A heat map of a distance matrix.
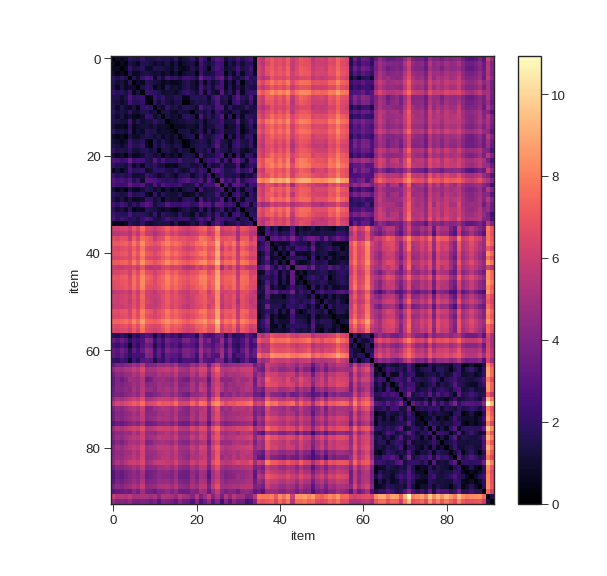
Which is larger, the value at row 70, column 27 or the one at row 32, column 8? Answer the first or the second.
the first
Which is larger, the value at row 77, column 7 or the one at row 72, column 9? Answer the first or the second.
the first
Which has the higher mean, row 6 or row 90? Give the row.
90
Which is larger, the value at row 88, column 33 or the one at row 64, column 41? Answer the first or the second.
the first
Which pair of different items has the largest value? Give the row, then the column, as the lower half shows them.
90, 71
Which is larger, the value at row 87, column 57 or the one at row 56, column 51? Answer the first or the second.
the first
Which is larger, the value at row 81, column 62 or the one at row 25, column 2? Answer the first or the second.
the first
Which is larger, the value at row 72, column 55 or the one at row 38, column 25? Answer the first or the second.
the second
